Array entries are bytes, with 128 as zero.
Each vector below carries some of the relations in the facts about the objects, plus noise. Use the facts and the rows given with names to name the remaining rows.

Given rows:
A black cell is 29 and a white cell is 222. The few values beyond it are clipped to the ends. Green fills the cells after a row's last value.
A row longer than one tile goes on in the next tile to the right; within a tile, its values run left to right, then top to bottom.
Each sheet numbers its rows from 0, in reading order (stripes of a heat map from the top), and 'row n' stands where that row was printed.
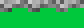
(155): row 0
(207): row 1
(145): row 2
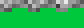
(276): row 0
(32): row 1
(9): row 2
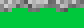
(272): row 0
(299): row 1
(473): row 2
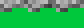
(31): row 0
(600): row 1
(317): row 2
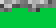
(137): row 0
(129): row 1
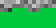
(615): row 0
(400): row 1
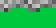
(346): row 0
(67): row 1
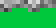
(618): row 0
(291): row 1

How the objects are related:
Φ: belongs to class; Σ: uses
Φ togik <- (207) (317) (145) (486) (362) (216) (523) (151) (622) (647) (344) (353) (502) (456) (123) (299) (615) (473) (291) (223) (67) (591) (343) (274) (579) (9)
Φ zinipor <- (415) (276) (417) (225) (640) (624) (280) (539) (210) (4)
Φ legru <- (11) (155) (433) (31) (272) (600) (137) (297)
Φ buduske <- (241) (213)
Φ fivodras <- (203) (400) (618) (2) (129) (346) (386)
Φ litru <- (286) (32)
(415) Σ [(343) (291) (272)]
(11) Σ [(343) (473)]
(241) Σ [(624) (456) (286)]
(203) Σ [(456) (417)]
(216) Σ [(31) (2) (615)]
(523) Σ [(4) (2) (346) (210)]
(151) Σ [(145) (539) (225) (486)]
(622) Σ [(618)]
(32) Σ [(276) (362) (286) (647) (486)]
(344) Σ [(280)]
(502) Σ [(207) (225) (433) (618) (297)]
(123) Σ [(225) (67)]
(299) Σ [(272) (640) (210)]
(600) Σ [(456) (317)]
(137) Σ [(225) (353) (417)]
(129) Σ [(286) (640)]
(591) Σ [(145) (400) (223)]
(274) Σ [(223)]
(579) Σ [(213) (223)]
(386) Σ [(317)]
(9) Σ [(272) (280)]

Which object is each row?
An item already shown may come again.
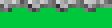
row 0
(129)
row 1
(502)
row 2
(502)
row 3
(210)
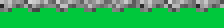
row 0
(280)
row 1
(210)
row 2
(225)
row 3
(286)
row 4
(241)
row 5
(280)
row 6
(123)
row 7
(280)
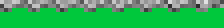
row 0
(622)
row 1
(225)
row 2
(618)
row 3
(473)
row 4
(473)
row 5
(2)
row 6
(502)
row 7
(344)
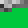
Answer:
(502)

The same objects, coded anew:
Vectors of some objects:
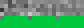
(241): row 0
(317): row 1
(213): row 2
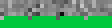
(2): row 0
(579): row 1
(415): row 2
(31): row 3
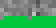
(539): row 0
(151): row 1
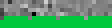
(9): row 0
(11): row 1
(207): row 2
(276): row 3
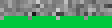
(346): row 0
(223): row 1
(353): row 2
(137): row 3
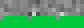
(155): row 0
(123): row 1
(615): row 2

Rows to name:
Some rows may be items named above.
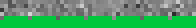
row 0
(241)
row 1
(317)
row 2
(272)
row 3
(291)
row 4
(456)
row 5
(272)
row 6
(223)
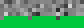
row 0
(502)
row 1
(591)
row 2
(274)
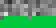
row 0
(622)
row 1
(151)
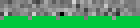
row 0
(123)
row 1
(502)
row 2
(11)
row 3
(280)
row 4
(640)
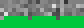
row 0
(225)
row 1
(299)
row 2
(344)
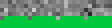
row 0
(203)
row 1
(386)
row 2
(2)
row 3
(129)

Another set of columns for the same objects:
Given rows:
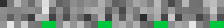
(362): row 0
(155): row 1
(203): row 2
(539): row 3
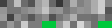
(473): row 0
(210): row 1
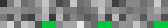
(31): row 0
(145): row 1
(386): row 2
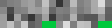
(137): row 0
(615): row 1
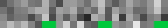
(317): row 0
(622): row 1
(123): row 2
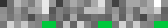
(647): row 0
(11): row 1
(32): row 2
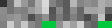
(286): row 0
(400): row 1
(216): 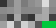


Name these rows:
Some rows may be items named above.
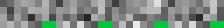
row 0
(203)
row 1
(622)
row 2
(299)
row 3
(622)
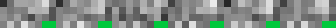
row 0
(129)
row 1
(640)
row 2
(579)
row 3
(415)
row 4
(286)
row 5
(291)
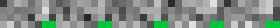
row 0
(456)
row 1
(203)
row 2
(600)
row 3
(129)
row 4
(640)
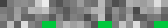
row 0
(415)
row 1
(317)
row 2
(591)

